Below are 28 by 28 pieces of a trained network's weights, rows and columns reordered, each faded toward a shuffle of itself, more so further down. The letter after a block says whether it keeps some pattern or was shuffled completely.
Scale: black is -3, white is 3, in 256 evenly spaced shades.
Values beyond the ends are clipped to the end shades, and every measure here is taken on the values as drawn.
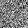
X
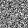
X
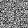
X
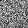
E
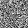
E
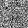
X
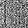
X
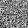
E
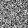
E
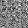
X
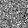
E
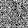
E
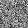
E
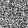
E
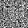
X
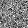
E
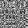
X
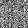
X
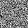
E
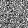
E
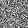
E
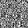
X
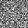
X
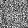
X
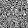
X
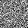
E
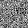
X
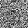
X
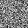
E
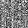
X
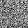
X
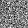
E
